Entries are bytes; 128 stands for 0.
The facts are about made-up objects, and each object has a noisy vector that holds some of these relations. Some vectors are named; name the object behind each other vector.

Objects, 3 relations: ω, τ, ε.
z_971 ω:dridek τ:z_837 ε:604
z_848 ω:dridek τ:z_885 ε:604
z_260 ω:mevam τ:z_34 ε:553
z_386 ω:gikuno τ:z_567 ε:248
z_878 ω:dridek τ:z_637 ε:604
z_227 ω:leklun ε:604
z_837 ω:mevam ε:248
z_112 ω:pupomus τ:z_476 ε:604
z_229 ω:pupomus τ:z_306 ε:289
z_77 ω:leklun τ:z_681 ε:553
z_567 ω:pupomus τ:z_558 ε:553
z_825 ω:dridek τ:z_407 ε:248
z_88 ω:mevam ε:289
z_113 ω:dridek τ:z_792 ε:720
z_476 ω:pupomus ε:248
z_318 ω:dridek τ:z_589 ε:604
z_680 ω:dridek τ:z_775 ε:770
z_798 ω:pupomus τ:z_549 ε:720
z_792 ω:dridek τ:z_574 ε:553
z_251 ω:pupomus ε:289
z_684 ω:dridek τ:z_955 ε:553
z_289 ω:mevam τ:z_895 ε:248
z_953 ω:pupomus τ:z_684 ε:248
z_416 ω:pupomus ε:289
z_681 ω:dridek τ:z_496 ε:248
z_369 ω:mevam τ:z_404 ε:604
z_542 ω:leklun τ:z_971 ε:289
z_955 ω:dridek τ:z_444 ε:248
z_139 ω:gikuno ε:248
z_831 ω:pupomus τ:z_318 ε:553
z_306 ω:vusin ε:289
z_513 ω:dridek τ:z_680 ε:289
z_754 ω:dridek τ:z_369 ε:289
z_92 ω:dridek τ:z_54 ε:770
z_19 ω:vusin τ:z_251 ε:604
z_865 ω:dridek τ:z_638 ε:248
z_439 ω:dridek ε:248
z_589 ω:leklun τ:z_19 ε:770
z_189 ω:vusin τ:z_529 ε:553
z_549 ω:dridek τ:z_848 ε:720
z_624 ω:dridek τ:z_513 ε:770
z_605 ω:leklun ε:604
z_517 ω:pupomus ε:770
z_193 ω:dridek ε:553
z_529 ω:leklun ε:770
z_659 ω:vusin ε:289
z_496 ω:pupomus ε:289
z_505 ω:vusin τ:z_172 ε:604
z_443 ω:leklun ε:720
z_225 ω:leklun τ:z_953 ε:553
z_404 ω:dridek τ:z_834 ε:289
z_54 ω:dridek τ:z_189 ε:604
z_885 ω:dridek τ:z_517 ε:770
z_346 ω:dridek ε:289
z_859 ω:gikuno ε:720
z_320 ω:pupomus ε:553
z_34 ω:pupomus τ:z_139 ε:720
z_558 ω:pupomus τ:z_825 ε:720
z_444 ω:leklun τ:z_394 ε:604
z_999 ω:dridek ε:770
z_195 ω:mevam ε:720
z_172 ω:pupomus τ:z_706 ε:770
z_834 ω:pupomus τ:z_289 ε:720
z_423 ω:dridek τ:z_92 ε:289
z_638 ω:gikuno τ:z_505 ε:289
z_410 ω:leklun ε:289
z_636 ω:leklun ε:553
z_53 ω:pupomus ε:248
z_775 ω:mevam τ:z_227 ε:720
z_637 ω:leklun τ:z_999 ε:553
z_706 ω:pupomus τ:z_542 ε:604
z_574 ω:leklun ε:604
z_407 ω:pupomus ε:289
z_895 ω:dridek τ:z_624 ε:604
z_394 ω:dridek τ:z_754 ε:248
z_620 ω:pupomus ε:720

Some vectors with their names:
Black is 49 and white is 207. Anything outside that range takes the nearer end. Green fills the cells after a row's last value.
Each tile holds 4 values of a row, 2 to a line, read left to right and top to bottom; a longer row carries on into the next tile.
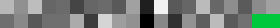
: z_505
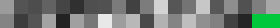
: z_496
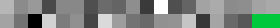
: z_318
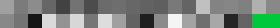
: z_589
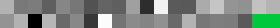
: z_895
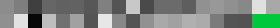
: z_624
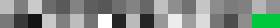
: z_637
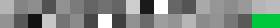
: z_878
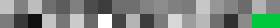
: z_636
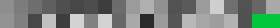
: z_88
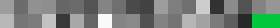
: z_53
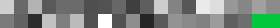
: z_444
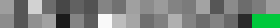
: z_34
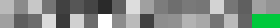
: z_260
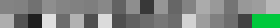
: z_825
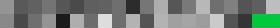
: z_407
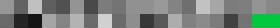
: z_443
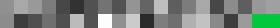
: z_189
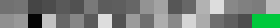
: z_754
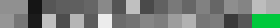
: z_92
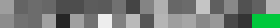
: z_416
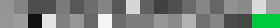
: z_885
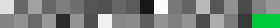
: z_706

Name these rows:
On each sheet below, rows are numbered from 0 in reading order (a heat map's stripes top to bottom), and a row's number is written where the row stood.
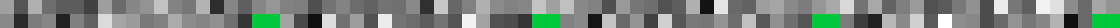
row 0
z_620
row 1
z_681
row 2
z_971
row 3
z_574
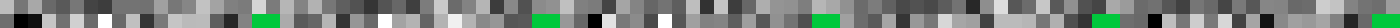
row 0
z_77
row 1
z_831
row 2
z_848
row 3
z_251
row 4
z_410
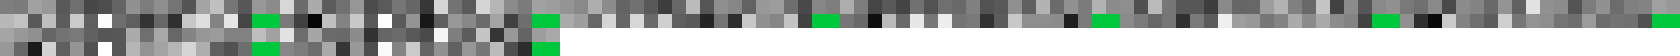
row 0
z_289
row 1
z_605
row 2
z_837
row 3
z_529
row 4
z_834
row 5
z_549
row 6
z_193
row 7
z_112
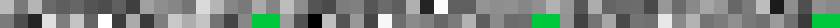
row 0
z_225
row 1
z_54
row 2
z_798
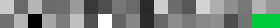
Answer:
z_227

